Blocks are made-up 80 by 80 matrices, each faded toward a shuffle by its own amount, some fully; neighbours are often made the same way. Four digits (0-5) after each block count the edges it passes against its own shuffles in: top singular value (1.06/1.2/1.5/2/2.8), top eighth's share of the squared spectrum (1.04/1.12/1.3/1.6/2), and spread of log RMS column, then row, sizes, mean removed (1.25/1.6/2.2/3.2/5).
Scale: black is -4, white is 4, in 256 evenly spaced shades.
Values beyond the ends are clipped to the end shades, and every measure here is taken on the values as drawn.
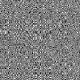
4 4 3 2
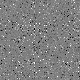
3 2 1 0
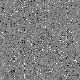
2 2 1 0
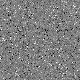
1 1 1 0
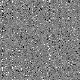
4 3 2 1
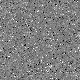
0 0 0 0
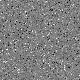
0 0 0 0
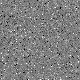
1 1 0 0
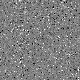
1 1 1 0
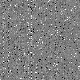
3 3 2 0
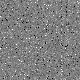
1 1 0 0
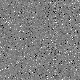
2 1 0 0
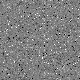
1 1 0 0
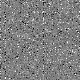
3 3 2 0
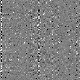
4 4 3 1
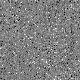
2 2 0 0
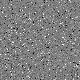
0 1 0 0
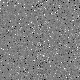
1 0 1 0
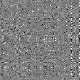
4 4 2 2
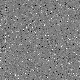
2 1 0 0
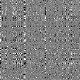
5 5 3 3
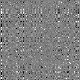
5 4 3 2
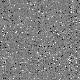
3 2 1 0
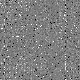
3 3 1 1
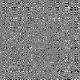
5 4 3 3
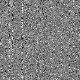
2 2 3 0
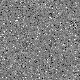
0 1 1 0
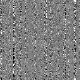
2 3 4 0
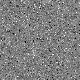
0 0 1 0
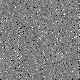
1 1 1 0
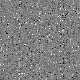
1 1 1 0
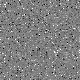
3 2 0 0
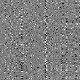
4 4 3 2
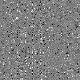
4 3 2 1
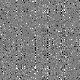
4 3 2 1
